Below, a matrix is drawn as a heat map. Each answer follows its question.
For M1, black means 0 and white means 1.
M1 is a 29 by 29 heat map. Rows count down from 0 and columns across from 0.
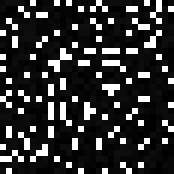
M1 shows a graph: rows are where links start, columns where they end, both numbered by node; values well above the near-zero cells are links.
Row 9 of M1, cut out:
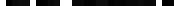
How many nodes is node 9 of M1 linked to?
5
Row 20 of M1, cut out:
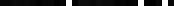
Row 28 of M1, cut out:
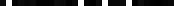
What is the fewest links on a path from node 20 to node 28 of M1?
5
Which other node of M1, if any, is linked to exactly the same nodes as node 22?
node 15
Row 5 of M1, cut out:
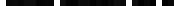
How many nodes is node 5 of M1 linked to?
4
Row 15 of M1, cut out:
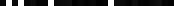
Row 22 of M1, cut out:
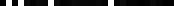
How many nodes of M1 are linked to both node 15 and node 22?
4
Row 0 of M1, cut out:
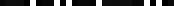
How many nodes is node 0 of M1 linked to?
6
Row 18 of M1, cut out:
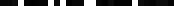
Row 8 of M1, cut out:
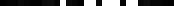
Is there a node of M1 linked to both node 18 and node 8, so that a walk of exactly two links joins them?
yes
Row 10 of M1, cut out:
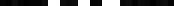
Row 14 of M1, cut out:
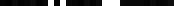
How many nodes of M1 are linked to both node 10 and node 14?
4
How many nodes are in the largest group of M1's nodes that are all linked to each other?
5
